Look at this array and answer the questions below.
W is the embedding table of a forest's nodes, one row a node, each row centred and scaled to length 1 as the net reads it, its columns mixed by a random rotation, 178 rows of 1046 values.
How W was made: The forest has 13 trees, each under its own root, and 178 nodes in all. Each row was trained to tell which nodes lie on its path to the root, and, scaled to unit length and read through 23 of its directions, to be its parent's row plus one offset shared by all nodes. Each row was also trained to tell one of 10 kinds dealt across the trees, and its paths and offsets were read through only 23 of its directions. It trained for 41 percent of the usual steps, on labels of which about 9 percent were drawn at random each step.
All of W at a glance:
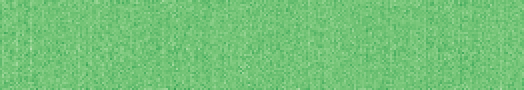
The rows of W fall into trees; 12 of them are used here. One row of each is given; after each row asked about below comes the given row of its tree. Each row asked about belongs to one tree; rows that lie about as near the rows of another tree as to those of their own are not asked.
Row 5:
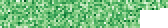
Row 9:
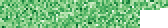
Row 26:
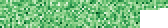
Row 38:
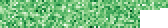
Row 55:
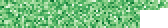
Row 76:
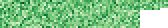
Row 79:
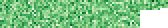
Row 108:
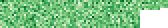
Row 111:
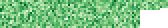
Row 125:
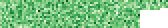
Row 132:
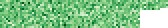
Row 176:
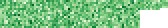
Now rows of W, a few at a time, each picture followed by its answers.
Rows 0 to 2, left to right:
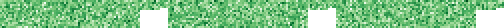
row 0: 76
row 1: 132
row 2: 9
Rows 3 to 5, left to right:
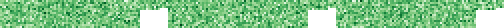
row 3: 26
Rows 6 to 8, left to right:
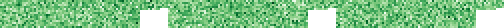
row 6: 108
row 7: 26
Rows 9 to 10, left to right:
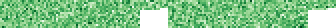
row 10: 108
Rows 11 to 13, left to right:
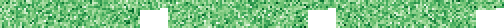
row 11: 38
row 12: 108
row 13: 55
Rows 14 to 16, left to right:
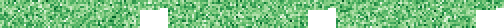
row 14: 5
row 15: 108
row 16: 76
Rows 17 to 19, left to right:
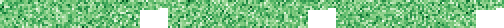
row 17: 55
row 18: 125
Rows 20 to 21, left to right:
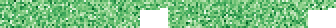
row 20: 5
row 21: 132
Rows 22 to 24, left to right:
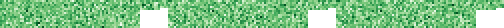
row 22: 132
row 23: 9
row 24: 9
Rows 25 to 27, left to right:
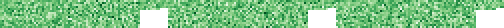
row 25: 26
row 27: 111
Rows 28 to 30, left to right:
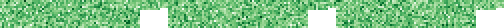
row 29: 9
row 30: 176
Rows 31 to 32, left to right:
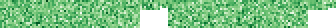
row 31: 132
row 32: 55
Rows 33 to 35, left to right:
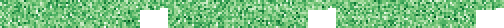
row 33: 108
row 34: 111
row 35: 26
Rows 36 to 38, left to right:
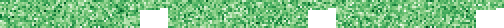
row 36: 5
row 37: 9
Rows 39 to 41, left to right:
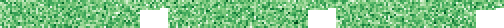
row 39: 176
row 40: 38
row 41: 9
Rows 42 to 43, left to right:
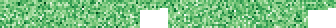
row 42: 26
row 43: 111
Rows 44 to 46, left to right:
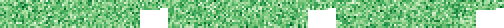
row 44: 38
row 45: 132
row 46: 5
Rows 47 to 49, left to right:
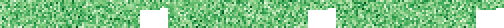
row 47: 9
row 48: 111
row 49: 125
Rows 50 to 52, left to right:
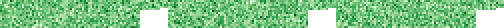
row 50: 108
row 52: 9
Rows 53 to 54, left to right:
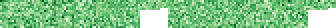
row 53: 111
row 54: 176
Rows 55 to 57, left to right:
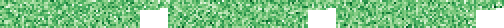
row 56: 55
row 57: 132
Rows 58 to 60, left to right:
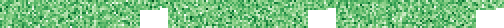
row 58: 79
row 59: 111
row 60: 111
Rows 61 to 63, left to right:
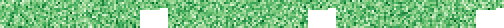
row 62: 125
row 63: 5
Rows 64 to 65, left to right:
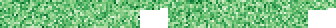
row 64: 76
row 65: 125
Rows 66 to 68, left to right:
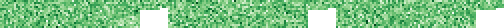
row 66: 5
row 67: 125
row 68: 125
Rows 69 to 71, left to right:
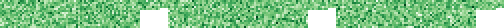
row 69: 125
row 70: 9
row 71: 55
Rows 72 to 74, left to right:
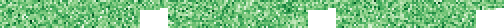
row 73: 5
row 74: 26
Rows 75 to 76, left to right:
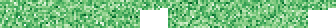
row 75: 38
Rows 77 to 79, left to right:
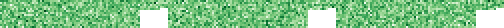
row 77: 55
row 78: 5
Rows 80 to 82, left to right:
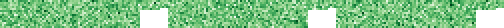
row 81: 108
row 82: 9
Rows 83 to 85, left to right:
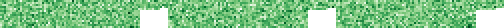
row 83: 108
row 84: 5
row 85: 108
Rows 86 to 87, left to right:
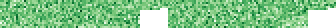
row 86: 9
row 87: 5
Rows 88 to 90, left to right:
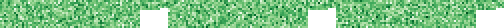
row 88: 9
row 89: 38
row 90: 125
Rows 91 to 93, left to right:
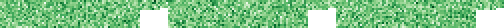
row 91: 76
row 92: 176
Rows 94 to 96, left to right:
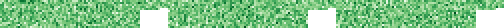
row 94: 125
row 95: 9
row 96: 125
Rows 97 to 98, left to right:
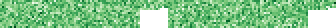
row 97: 55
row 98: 38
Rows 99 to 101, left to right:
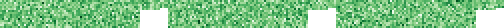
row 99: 125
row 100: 125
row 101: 55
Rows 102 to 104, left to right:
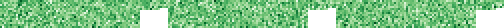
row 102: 125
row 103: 132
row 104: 132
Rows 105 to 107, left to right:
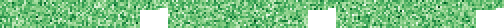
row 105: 132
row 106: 132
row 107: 111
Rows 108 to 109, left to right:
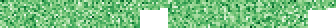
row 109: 55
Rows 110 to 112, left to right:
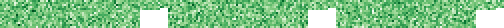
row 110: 9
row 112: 55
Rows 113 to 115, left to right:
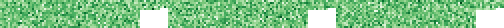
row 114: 26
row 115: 55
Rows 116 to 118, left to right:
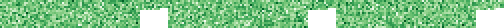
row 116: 108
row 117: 108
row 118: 176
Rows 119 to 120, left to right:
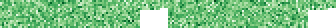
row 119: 111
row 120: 132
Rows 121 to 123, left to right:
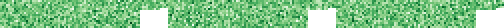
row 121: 111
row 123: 9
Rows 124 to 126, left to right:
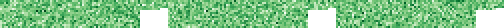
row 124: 38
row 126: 55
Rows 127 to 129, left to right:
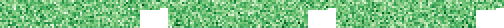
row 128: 125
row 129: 38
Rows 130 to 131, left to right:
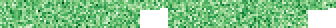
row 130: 125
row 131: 55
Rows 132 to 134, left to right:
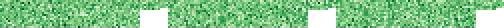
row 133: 38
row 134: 108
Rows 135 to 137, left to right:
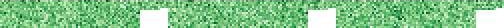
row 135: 38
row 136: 38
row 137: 5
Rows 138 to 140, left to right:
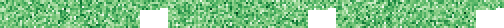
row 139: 26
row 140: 111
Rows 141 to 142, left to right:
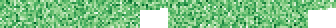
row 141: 9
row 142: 176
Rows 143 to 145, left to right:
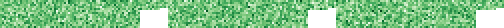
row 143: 111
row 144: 5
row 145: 38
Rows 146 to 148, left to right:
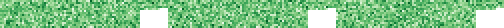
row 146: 26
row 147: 55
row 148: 176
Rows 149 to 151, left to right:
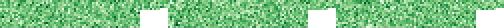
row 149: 38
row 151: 125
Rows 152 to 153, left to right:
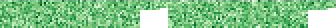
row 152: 132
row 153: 9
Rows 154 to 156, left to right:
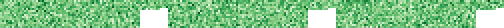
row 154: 26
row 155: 111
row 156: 76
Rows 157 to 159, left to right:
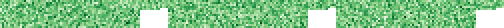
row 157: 38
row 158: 108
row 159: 108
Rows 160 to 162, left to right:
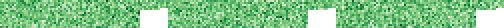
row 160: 38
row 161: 26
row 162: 176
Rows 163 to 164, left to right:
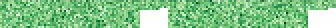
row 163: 111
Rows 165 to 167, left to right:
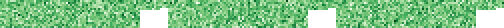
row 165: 176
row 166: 38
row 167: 38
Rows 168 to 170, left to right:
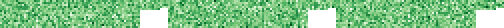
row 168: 108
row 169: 132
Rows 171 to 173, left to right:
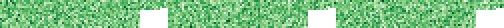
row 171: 76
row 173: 5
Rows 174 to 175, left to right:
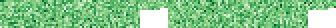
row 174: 111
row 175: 26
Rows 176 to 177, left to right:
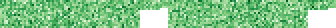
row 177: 125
